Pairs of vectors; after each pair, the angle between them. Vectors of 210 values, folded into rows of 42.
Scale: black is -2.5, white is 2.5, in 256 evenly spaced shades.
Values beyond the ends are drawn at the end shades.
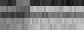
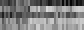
nearly parallel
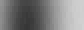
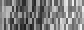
partly aligned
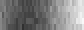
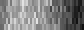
nearly opposite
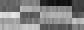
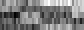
nearly opposite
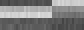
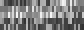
partly aligned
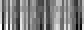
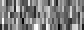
partly opposed
